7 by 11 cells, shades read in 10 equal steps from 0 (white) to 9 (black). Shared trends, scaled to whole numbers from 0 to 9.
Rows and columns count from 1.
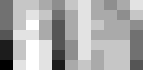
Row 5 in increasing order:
0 1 1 2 2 2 2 4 5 6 8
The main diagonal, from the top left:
5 2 0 3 6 4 2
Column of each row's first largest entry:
1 1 5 1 1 1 1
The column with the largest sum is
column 1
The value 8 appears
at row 5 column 1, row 6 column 1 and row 7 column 5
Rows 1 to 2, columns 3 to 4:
2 3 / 1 2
